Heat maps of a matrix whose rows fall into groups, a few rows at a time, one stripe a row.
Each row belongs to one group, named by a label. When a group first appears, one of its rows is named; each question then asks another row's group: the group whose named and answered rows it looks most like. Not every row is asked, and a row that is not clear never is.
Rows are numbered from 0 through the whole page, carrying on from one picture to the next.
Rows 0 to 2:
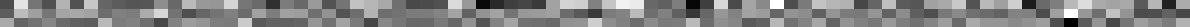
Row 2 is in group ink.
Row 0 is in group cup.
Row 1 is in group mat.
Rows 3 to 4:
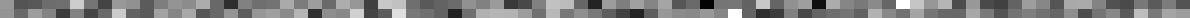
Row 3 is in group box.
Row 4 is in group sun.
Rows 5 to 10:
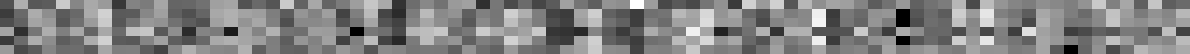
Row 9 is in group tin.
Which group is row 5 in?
cup
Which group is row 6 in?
tin
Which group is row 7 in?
tin
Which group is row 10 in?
ink
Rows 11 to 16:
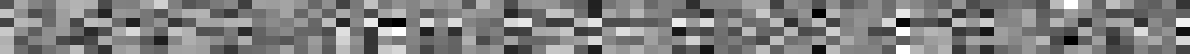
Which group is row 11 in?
mat
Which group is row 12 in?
box
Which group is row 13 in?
tin
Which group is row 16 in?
box
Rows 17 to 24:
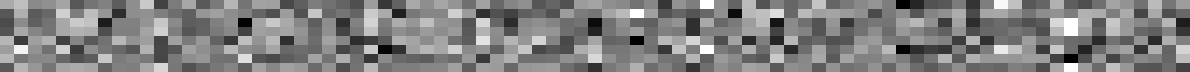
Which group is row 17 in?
tin
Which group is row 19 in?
mat
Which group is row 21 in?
sun
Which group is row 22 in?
tin
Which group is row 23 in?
ink
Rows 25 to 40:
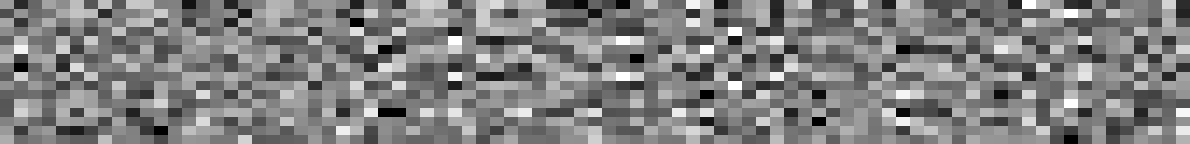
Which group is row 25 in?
sun
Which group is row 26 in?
mat
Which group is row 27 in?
sun
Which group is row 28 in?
sun
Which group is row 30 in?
tin
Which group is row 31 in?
sun
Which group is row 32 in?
box
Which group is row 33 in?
cup
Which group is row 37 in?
tin
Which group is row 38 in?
box
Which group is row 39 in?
ink
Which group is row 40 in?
ink
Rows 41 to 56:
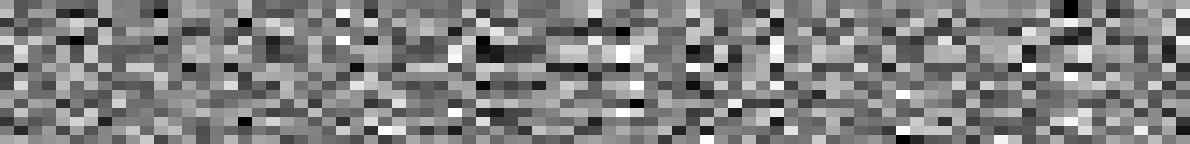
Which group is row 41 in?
ink
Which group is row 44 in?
sun
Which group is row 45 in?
ink
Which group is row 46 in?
cup
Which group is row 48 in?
sun
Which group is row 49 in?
mat
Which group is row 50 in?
cup
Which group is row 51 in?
box
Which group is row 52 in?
sun
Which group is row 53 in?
cup
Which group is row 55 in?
box
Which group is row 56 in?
tin
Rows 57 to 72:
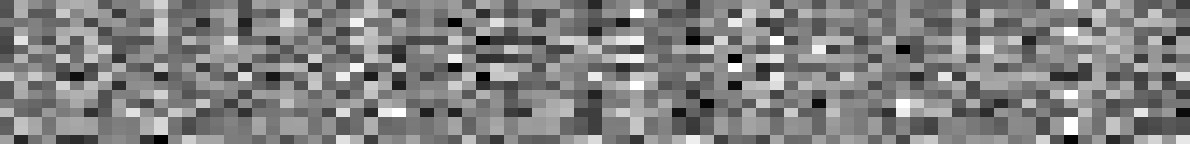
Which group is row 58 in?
cup
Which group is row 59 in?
sun
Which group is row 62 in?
tin
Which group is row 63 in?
cup
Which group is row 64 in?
sun
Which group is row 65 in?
ink
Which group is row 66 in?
cup
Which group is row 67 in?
mat
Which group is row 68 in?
box
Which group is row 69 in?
box
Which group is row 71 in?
mat
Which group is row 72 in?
ink
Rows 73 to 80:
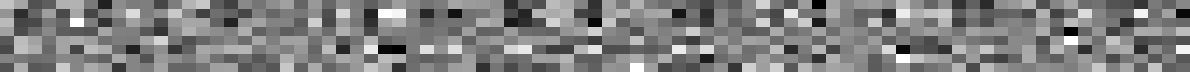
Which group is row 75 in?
box
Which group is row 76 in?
ink
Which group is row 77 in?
mat
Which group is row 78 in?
tin
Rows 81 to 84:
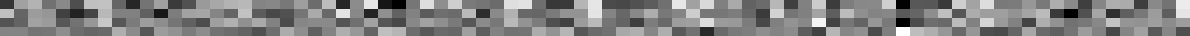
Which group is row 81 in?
tin
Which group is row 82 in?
ink
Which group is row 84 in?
box
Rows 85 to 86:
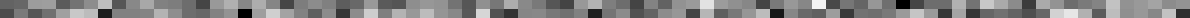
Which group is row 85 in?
tin
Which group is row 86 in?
mat
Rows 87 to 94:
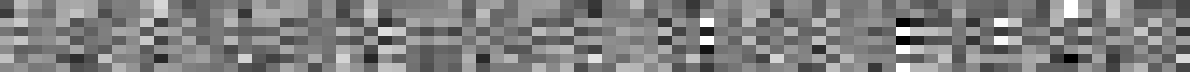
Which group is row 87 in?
mat
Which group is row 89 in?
tin
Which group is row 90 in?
box
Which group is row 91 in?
tin
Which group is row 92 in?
box
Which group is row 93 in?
ink
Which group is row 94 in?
box
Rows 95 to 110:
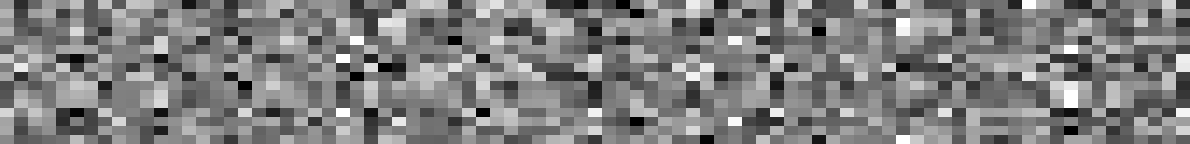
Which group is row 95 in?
sun
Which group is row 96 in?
sun
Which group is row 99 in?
sun
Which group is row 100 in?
mat
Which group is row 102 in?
tin
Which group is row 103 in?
sun
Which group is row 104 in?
mat
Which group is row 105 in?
mat
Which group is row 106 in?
mat
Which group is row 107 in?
ink
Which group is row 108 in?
sun
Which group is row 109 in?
ink
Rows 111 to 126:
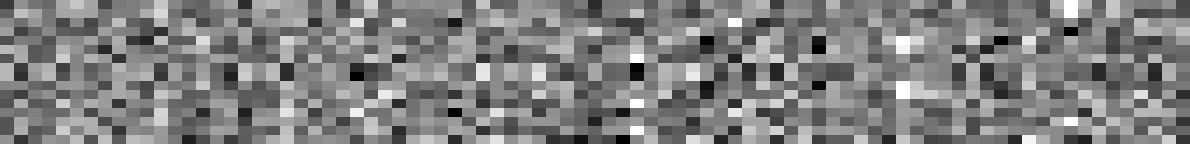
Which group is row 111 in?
mat
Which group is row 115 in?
box
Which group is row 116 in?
box
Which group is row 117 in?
cup
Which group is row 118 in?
sun
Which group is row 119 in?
sun
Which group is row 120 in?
box
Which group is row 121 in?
box
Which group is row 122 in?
cup
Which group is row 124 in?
mat
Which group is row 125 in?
cup
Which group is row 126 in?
sun
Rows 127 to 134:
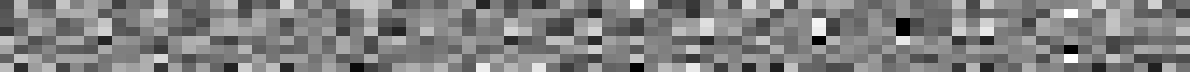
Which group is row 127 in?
cup
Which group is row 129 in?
tin
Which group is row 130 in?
tin
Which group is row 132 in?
ink
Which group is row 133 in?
mat
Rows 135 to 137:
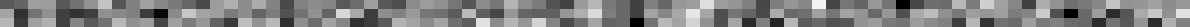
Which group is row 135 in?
tin
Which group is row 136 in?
ink
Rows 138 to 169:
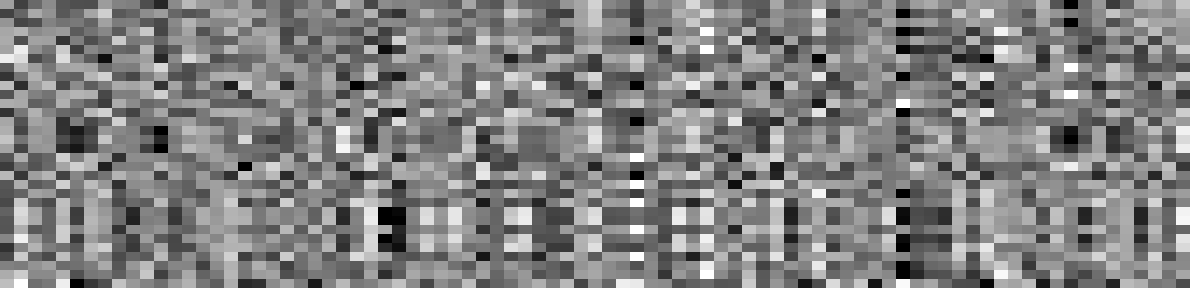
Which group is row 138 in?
ink
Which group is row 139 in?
tin
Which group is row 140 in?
ink
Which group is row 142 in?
sun
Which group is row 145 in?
mat
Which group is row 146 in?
tin
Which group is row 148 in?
mat
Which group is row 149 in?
box
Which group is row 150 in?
tin
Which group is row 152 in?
ink
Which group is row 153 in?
ink
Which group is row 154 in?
ink
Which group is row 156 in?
mat
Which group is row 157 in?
sun
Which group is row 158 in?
cup
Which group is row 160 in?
cup
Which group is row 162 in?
tin
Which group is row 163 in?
cup
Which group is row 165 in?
tin
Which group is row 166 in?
cup
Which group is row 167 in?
tin
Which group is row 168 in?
tin
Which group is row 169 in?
box
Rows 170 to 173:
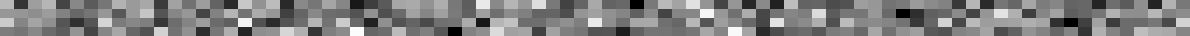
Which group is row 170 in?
sun
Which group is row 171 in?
tin
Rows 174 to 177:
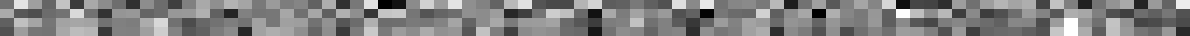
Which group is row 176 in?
mat
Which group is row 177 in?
mat
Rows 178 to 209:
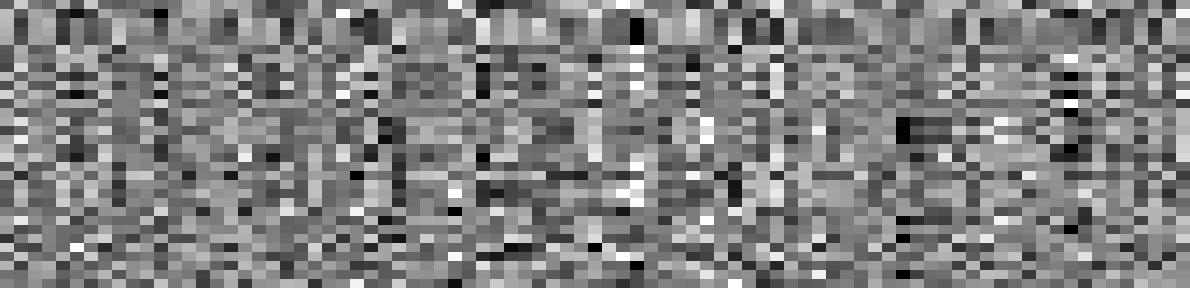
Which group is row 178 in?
cup
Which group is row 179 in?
ink
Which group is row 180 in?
sun
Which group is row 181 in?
sun
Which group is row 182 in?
sun
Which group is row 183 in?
cup
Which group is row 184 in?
mat
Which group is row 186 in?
ink
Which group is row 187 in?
cup
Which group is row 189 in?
mat
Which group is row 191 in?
tin
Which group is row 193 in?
tin
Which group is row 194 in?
ink
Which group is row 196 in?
cup
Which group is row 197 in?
sun
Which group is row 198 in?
cup
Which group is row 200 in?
cup
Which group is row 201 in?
sun
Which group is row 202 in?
tin
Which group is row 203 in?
ink
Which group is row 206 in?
cup
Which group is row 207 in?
sun
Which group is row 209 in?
sun
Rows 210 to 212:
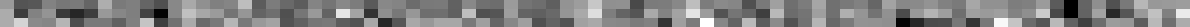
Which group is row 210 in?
ink
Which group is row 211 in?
ink
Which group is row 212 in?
tin
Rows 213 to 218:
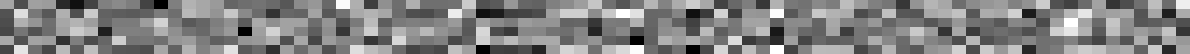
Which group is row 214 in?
cup
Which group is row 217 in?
sun
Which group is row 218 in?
cup
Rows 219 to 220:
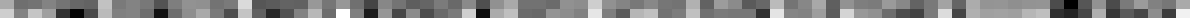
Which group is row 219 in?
ink
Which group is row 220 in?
ink
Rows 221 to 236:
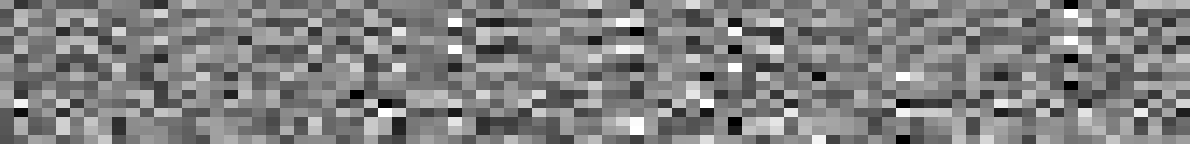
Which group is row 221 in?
ink
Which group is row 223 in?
cup
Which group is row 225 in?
mat
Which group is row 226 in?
cup
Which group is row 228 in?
sun
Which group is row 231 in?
sun
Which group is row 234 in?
cup
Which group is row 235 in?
cup
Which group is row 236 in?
tin
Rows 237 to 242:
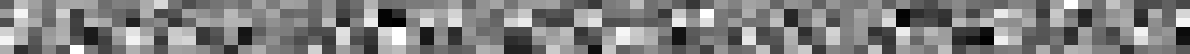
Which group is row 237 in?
mat
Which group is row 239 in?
tin
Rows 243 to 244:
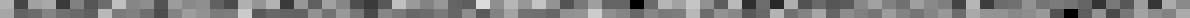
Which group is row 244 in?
ink
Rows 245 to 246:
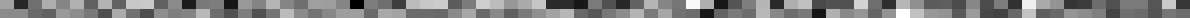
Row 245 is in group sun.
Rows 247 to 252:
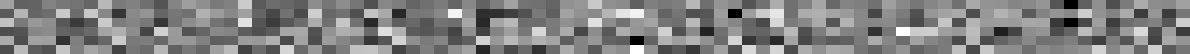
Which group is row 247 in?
ink
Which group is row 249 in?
ink
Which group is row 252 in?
cup
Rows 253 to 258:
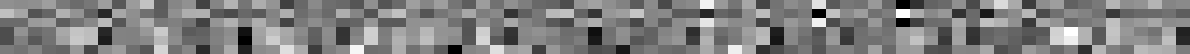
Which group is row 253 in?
tin
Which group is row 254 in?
box
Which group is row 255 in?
tin
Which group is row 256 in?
mat
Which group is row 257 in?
mat
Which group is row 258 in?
sun
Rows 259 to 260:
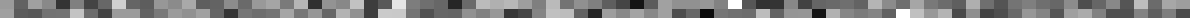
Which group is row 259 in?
sun
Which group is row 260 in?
box
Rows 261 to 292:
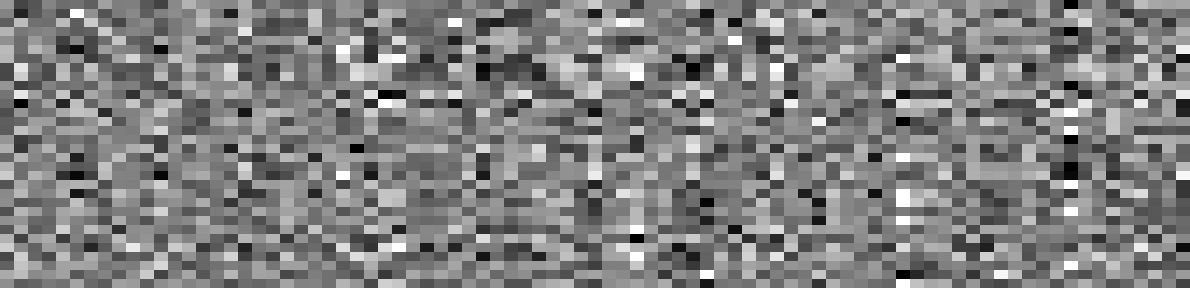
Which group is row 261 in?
ink
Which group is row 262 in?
box
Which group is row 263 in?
cup
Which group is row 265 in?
sun
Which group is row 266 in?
ink
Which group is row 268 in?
cup
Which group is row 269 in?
cup
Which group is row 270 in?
ink
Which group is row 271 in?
tin
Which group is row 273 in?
mat
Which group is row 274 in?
tin
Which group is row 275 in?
mat
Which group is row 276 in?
ink
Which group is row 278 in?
box
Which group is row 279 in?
ink
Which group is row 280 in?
ink
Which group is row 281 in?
mat
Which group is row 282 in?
box
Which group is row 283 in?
box
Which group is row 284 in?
mat
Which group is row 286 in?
cup
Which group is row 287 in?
sun
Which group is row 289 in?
cup
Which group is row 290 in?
mat
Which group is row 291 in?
tin
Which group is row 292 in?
box
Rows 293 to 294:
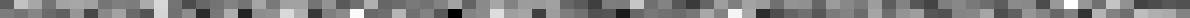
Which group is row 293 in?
mat
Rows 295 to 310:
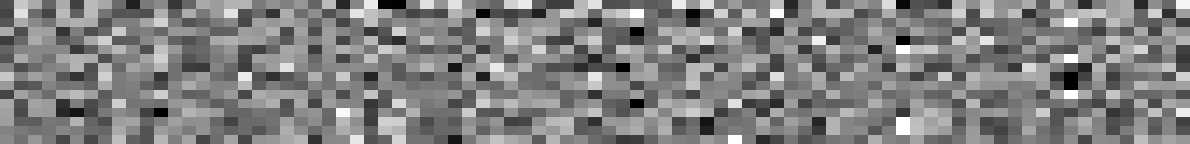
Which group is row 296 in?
cup
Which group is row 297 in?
mat
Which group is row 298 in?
sun
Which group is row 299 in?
tin
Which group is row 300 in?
box
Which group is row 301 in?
mat
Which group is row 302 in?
sun
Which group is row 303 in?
ink
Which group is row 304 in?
ink
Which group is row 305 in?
mat
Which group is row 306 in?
sun
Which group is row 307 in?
ink
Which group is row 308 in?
box
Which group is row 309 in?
box
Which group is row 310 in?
sun
